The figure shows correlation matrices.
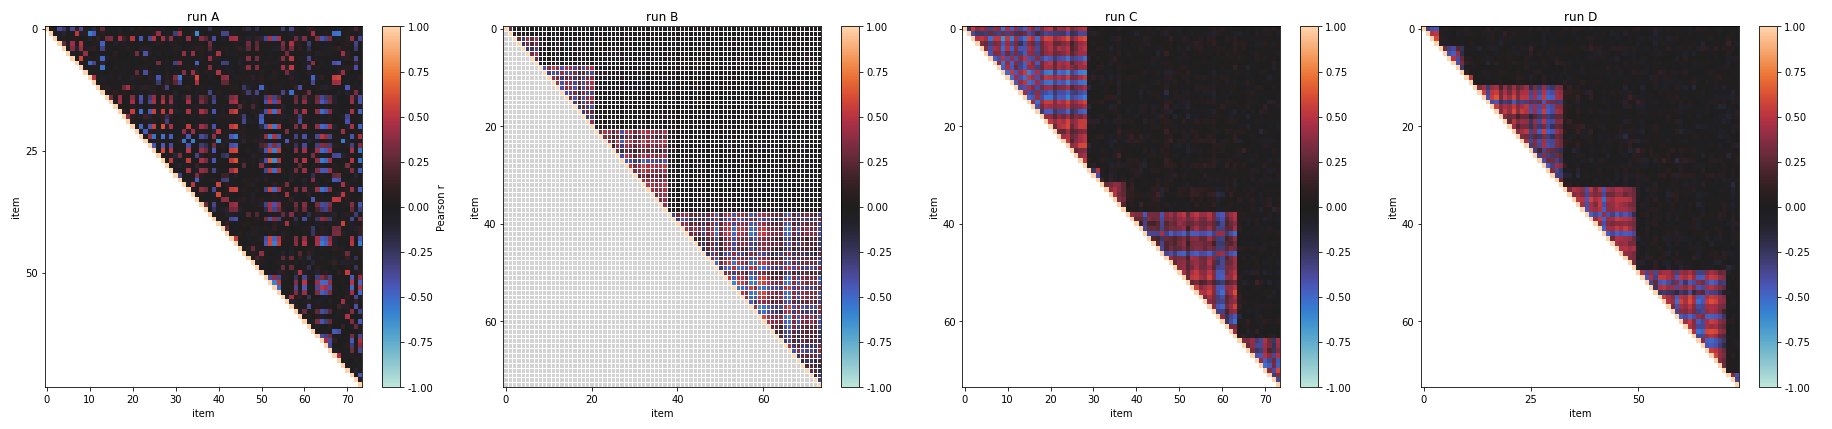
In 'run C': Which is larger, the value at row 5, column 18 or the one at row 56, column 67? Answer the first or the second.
the first
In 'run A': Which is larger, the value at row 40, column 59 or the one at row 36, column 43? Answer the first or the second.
the second
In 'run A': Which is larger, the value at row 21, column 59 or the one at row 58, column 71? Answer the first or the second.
the second
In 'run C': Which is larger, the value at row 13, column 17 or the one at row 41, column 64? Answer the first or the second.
the first
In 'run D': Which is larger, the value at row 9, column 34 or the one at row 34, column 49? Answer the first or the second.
the second
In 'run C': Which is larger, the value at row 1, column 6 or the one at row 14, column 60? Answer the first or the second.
the first
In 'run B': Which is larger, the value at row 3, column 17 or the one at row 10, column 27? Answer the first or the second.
the second
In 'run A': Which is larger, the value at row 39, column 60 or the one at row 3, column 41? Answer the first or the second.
the second
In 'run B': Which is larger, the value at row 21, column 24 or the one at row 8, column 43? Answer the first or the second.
the first
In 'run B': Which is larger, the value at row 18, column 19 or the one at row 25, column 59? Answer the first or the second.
the second
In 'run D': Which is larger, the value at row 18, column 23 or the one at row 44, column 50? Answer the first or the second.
the first
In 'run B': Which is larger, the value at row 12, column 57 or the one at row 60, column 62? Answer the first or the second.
the second
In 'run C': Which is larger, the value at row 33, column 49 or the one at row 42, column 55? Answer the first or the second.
the first
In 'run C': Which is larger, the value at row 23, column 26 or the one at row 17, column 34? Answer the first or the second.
the first
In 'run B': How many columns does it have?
74
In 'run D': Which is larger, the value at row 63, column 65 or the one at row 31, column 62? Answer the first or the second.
the second
